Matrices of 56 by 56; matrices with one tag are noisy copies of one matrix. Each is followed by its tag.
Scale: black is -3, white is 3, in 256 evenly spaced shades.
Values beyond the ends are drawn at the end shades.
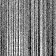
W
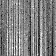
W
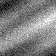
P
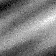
P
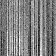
W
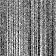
W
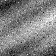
P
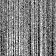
W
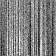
W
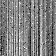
W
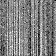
W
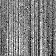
W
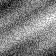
P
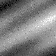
P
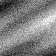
P
